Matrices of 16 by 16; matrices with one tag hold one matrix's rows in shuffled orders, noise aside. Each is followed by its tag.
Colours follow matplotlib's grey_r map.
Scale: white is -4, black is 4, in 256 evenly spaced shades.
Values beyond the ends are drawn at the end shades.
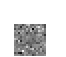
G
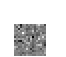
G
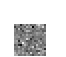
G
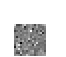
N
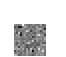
G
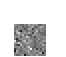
N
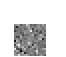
N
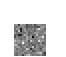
G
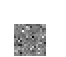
G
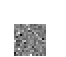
N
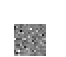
N
